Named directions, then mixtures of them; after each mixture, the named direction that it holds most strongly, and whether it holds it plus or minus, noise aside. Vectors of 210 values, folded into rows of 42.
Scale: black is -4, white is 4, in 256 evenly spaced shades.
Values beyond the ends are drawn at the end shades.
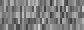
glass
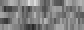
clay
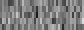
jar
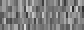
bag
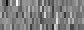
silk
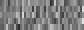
glass, plus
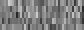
jar, minus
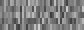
glass, plus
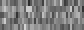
bag, plus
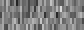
glass, minus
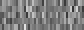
bag, plus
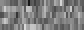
clay, minus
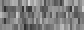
clay, plus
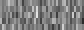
jar, minus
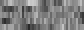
clay, plus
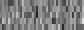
jar, plus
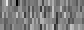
silk, minus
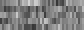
clay, plus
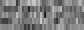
clay, plus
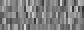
bag, plus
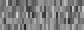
bag, minus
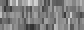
clay, plus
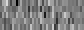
silk, minus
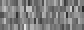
bag, plus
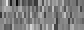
silk, minus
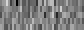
silk, minus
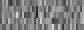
jar, plus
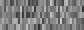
glass, minus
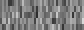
jar, plus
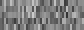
glass, plus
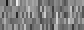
silk, plus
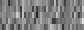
jar, plus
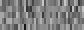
bag, minus
